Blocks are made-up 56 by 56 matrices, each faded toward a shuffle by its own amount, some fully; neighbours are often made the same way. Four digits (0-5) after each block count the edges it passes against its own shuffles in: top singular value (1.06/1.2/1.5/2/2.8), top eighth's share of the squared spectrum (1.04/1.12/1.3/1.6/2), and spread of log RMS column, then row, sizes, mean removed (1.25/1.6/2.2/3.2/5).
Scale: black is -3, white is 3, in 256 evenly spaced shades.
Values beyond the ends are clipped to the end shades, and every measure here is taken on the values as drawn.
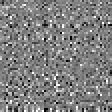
4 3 2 2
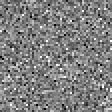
0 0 0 0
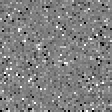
1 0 0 0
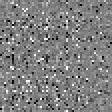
3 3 2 1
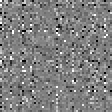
3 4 2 2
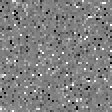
0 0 0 0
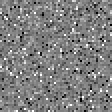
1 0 0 0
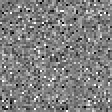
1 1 1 1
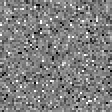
0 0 0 0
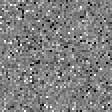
0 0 0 0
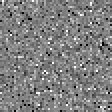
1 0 0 0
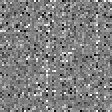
1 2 2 2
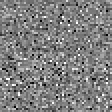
0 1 1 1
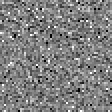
1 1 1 1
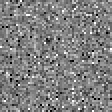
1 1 1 0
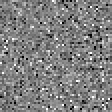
0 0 1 0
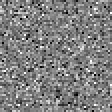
2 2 1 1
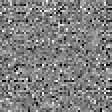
3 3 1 2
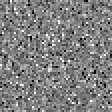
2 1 0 0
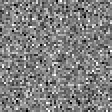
1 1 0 0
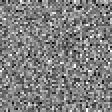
3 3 1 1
